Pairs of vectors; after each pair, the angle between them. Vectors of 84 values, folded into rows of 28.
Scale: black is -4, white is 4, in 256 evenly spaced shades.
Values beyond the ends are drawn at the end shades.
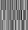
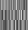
nearly opposite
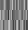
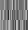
nearly parallel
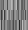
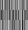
orthogonal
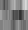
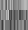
partly aligned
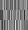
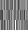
nearly parallel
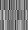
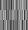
partly aligned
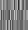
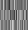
partly opposed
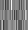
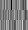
partly opposed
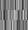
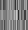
partly aligned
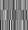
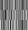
nearly opposite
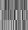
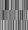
partly aligned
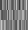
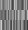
partly aligned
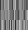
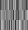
nearly parallel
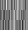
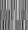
nearly parallel
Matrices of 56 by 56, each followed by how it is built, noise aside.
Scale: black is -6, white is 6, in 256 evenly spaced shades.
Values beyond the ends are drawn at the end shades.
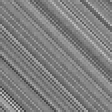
Toeplitz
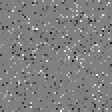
sparse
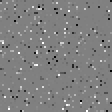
sparse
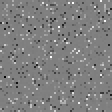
sparse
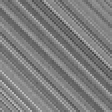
Toeplitz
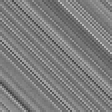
Toeplitz
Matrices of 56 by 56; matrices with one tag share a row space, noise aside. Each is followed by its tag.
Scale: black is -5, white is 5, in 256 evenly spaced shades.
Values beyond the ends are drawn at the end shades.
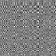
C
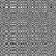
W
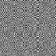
C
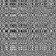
W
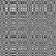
W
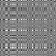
W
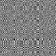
C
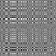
W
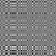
W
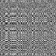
W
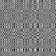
C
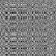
W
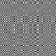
C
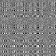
C
